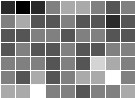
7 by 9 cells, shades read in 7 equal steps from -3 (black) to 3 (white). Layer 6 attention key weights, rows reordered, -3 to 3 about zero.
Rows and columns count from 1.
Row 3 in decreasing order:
0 0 0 0 -1 -1 -1 -1 -1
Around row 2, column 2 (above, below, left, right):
-3 -1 0 -1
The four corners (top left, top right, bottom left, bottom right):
-2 0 1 1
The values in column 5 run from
-1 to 1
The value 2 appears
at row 5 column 7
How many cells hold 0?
25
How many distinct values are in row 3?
2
